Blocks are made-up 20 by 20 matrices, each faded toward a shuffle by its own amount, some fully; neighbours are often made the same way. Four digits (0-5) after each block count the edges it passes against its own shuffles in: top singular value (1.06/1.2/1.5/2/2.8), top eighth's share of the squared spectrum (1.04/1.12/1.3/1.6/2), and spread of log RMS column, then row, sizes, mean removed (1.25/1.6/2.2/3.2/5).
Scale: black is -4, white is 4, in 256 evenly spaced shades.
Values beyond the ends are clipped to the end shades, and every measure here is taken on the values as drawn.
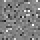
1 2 0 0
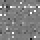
2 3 0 1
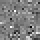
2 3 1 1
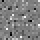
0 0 0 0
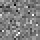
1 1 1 0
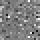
2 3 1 0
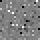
0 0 0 0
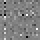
3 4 1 1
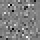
1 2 0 0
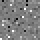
0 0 0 0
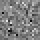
2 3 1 1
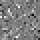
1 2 0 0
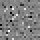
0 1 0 0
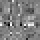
3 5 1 1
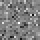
0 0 0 0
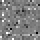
1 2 0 0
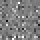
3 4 1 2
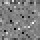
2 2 0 0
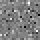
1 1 0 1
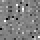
2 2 0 0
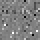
1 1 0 0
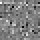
2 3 0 1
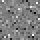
0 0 0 0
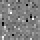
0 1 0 0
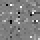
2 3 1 1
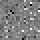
0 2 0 0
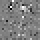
1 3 1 1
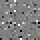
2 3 0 0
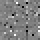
2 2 1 1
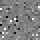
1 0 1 0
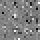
1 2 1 0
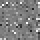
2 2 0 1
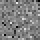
0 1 0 0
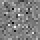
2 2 1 0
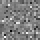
0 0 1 0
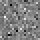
1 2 0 0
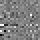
3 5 1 2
